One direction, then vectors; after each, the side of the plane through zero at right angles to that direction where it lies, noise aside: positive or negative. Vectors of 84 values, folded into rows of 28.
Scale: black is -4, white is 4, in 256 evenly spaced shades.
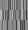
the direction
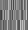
negative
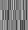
positive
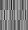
negative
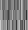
positive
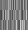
negative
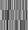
positive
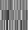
positive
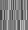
negative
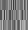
negative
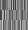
negative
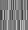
negative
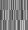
negative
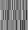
positive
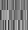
negative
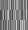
negative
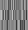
positive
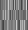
negative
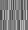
negative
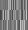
negative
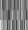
positive
